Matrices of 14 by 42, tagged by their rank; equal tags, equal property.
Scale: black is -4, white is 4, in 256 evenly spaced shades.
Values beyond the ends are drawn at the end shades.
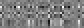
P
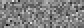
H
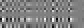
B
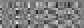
P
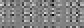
P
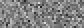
H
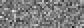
H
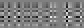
B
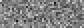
H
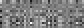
P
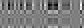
B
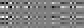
B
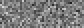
H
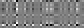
B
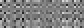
P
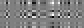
B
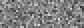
H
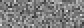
H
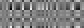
B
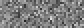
H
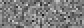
H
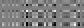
B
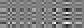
B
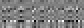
P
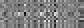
P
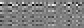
P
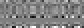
P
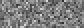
H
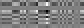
B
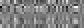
P
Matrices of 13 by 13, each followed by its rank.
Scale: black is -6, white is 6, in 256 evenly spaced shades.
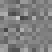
two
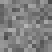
full rank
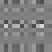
one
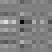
one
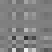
one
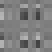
one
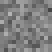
full rank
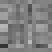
two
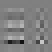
one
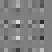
one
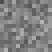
full rank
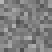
full rank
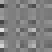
one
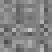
two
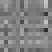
two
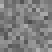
full rank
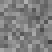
full rank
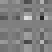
one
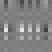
one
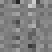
two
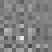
two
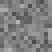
full rank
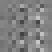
two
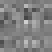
two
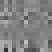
two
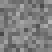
full rank
